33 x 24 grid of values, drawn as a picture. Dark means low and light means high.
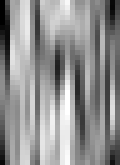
Ninth with the highest average: bottom middle. Grain: streaks running down. Calmest part: top middle.
